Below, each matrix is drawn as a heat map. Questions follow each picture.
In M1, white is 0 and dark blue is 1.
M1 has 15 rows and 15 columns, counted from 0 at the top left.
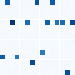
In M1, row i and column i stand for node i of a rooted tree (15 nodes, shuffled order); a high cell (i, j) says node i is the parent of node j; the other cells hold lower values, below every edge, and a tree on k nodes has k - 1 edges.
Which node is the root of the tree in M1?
4
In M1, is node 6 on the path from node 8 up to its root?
no
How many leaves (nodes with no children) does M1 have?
9
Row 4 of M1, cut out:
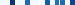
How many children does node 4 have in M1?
6
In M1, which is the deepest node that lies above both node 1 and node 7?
0
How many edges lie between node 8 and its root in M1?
4
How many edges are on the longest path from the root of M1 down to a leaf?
4
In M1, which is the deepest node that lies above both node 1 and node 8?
0
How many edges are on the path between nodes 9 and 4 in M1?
1
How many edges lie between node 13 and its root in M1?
2
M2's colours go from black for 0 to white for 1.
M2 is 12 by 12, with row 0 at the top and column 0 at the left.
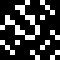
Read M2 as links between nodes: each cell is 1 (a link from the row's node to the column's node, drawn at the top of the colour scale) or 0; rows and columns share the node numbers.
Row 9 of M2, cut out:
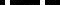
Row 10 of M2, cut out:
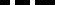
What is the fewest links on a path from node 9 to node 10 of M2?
4
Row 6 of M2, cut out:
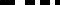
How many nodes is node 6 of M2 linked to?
4
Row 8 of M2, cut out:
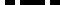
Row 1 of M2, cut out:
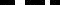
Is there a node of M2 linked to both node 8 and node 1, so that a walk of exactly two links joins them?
yes
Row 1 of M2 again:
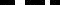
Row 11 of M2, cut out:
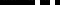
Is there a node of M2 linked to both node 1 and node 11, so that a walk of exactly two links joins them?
no
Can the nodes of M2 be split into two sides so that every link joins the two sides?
yes
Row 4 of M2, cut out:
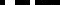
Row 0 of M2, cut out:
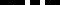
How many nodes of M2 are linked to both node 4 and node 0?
0
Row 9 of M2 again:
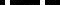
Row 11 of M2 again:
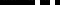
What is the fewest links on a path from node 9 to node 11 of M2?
5
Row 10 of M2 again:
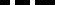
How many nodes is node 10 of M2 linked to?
3
